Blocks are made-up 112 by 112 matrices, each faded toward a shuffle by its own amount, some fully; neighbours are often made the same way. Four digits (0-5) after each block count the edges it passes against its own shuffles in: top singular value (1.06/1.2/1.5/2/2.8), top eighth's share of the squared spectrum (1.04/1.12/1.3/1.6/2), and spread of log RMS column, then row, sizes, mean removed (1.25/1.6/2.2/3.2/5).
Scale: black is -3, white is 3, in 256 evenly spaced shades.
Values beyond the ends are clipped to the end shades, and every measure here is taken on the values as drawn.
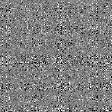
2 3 4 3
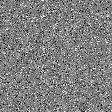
0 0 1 1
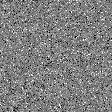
0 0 0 0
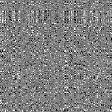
5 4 3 3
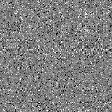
4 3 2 2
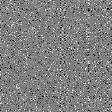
4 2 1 1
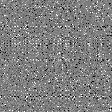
4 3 1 2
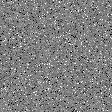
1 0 0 0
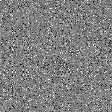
3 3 2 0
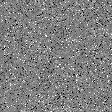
2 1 0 0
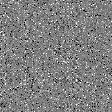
3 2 2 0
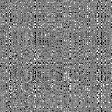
5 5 4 3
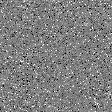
2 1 1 0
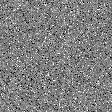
0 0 0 0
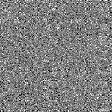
4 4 2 2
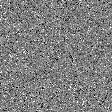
0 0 0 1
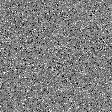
0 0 0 1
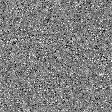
0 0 0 2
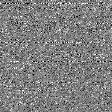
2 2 0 3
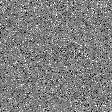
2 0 0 0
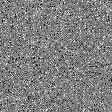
2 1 0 0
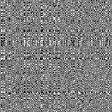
5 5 4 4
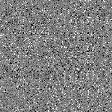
4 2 1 1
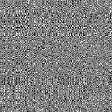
5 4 3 3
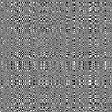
5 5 4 4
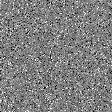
3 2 0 0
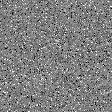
2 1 0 0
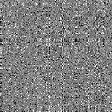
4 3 3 2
